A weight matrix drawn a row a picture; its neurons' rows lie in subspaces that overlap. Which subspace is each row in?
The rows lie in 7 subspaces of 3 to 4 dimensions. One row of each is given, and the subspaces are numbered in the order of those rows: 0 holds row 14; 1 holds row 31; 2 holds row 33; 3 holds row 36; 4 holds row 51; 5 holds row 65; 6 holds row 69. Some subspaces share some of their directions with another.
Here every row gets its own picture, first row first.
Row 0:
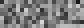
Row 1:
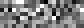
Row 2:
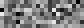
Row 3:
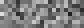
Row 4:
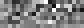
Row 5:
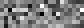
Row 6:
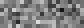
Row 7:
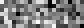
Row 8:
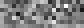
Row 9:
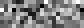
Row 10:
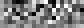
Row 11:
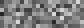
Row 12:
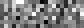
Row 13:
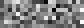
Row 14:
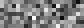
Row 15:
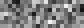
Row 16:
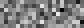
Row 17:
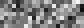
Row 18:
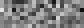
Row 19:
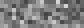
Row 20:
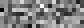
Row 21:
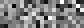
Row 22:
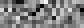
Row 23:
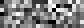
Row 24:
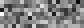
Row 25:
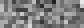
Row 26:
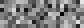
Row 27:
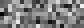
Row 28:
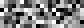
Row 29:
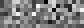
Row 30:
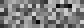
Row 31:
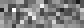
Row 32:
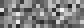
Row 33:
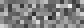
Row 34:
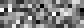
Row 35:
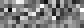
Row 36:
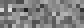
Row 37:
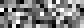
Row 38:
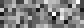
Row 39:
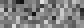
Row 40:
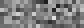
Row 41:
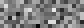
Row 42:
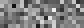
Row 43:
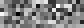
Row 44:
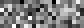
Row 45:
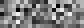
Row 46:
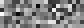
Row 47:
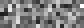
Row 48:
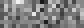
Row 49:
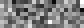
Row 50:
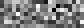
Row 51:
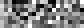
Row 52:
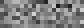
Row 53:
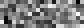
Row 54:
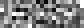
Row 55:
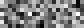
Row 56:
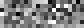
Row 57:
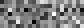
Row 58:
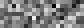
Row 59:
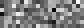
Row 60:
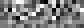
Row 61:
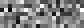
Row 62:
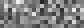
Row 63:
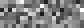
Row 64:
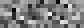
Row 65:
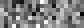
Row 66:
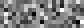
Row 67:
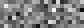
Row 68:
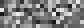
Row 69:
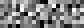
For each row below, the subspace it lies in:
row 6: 6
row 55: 6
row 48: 5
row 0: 6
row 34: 2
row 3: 6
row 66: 3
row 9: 1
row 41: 5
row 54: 4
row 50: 3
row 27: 0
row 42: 2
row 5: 5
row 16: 3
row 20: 4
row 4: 6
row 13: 3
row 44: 5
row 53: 6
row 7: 6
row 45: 4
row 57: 4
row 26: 4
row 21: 2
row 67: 5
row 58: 0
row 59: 2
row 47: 0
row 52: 2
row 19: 1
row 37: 6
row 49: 4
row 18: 4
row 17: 0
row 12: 5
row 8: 1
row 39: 5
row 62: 5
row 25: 4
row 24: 5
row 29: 1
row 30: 2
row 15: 0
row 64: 1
